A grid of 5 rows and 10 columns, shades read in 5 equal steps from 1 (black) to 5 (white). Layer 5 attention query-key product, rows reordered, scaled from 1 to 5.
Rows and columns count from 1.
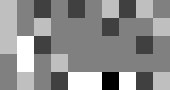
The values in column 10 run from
3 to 4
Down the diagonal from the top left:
4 3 2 4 5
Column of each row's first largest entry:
1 1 2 2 5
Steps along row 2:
down up down same same down up same up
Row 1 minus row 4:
1 -2 -1 -1 -1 0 1 -1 1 0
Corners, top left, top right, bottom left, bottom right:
4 3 3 4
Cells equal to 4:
10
